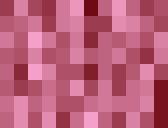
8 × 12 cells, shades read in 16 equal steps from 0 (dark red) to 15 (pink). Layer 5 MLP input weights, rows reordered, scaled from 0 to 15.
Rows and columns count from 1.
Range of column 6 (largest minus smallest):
7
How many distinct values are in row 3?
8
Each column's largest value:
11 13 15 13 11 14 15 11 14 12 13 12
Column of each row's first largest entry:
6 9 3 3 3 6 2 7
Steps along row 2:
up up down up up down same up down down down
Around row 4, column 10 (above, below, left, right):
10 8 11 4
